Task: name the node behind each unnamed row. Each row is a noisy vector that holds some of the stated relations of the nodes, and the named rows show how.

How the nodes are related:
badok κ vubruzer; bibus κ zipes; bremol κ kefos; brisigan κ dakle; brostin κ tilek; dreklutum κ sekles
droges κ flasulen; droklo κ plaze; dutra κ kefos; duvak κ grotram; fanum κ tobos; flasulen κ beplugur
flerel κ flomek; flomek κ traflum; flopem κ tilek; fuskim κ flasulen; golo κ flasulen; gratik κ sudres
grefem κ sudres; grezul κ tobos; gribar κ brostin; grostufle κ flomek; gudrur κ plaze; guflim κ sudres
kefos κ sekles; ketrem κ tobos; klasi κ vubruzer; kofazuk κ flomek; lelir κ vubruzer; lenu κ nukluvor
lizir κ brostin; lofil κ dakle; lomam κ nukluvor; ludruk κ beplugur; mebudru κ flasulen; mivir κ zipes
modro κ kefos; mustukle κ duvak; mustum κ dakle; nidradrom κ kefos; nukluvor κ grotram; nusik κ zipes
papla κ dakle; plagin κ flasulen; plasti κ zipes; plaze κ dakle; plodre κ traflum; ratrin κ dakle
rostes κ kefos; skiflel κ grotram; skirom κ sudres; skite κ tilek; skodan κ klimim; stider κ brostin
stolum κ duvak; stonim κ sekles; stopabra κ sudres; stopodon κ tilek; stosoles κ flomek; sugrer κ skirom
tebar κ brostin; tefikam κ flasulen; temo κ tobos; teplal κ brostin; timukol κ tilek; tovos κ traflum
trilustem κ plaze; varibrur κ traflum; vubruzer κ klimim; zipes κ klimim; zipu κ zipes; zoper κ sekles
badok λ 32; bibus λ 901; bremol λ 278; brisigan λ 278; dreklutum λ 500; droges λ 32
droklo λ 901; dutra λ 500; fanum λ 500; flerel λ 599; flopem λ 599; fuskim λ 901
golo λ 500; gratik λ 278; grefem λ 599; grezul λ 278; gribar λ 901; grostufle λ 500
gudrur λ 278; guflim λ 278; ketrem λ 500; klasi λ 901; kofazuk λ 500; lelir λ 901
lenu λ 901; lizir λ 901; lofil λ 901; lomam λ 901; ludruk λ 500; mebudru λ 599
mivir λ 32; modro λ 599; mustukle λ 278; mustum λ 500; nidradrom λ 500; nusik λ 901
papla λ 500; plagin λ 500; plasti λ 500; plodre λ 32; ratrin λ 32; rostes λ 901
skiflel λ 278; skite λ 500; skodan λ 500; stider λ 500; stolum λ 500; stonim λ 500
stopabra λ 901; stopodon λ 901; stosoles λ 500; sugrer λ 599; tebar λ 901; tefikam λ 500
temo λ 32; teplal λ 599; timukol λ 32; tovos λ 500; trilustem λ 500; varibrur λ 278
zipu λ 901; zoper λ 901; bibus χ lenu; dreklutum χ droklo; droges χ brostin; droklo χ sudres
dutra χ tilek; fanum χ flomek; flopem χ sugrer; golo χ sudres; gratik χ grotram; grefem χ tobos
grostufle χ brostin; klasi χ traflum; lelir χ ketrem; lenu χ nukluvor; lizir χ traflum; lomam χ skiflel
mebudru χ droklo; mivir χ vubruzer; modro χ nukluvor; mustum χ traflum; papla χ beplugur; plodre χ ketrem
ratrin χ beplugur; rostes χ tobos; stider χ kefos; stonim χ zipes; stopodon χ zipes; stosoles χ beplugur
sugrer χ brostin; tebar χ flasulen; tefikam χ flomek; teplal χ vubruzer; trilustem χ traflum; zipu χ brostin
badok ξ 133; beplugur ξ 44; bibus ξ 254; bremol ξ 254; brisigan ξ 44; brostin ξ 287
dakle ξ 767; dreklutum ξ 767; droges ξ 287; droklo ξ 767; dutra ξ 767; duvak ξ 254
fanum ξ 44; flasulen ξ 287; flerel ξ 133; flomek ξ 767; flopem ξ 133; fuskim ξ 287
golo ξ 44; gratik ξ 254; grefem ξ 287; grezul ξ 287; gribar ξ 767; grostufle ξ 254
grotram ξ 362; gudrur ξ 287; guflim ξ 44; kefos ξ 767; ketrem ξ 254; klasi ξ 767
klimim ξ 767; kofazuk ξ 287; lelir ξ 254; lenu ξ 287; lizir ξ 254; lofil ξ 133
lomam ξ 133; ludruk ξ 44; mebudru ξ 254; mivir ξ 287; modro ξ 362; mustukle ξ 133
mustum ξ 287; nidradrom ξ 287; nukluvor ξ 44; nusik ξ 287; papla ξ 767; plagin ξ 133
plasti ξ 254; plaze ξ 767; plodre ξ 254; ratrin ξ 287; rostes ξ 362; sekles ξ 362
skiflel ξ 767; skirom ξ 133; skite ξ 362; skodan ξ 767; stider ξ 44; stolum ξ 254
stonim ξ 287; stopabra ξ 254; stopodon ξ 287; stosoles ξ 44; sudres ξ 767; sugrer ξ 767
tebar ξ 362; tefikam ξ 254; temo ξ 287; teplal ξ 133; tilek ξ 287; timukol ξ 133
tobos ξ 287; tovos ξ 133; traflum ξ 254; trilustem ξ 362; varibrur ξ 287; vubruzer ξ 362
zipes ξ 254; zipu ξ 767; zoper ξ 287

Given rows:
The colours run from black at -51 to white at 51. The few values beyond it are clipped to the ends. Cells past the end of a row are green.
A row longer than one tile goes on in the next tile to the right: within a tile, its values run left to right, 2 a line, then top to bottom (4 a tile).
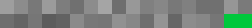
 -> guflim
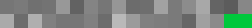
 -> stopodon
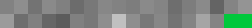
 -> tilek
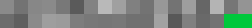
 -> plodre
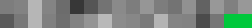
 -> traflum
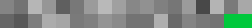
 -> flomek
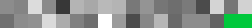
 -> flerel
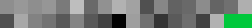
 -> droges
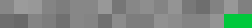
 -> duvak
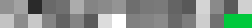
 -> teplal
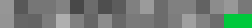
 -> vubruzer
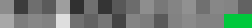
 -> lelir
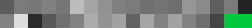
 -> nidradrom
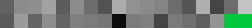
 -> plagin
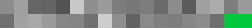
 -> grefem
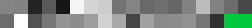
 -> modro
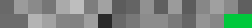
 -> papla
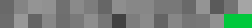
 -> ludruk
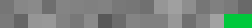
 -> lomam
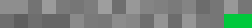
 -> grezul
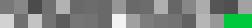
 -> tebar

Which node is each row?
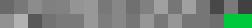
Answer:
zoper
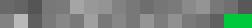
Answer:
stonim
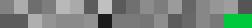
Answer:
ratrin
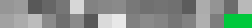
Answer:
flopem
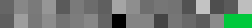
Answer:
tefikam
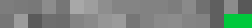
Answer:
sekles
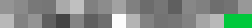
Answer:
brostin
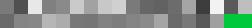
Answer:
grostufle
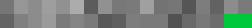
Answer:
beplugur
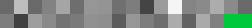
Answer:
droklo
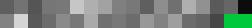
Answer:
rostes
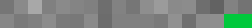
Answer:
stopabra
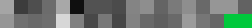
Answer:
mivir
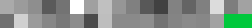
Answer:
sugrer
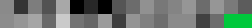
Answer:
klasi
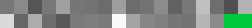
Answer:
stider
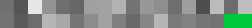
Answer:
kofazuk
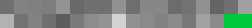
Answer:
skite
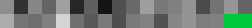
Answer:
nusik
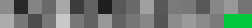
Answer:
plasti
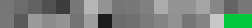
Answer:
lenu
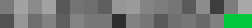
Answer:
flasulen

